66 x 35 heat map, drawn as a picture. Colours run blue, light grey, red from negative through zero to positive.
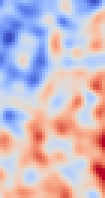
The top left is the ninth with the lowest average. The field is mottled with small blotches. No row or column stands out. Neither half mirrors the other. The field climbs toward the bottom right. No lone cell stands out from its neighbours.
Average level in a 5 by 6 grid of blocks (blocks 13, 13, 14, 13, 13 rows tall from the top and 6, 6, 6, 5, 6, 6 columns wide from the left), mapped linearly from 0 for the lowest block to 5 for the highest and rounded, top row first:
001213 / 011333 / 123344 / 344445 / 344435
